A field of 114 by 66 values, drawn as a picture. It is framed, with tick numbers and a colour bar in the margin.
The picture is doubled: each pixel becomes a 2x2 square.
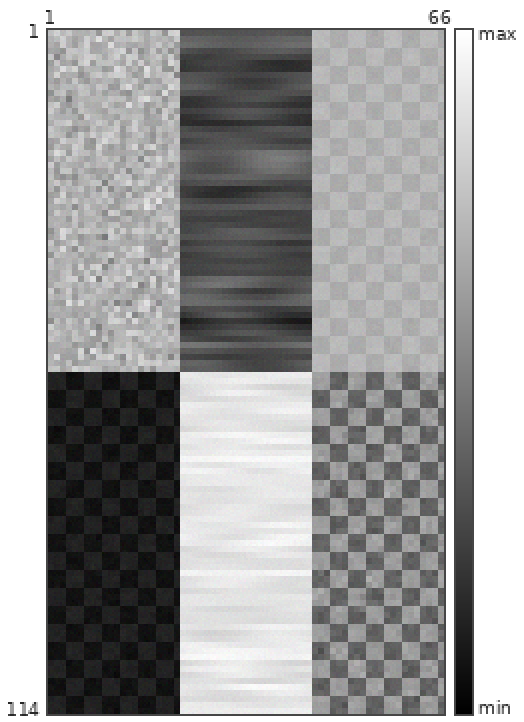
The table splits into 2 rows of 3 panels. Panel 1,1: high, fine-grained. Panel 1,2: low, streaked across. Panel 1,3: high, checkered, faint in contrast. Panel 2,1: very low, checkered, faint in contrast. Panel 2,2: very high, streaked across, faint in contrast. Panel 2,3: middling, checkered, strong in contrast.
